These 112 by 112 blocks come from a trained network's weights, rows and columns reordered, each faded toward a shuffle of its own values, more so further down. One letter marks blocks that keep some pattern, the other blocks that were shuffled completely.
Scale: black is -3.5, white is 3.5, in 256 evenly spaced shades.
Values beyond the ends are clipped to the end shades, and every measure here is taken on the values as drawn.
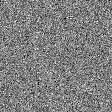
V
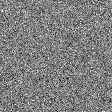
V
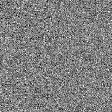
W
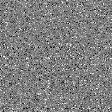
W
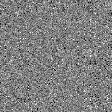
W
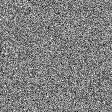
V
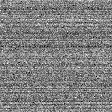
W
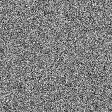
W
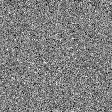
W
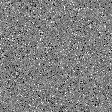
V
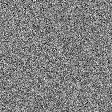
V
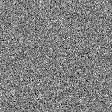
W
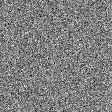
V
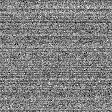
W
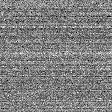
W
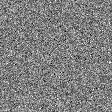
V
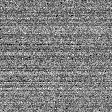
W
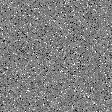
V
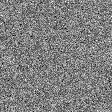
V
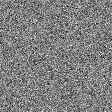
V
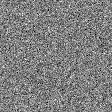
V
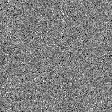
W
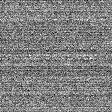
W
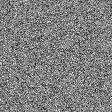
V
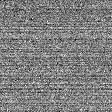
W
